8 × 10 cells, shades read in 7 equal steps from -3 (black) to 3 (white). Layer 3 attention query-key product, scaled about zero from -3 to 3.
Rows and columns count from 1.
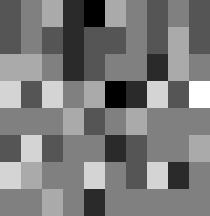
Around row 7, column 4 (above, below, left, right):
0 0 0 2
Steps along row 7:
down down same up down down up down up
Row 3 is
1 1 0 -2 -1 0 0 -2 1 0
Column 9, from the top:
0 1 1 -1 0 0 -2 0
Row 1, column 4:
-2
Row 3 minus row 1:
2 1 -1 0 2 -1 0 -1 1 1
